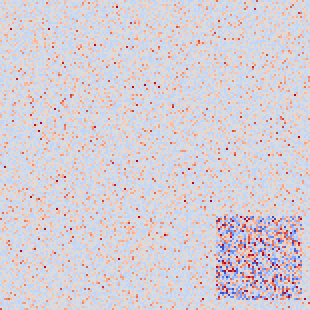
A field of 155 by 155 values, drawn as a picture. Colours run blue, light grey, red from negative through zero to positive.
Roughest part: bottom right. Mirror symmetry: none. Grain: fine. Slope: none. Odd patch: rougher, in the bottom right. Stripes: none. Average level on the scale: 50%.
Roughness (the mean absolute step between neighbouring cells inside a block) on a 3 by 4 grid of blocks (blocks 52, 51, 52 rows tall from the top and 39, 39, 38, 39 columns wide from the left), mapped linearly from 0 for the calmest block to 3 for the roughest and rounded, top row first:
0000 | 0000 | 0013
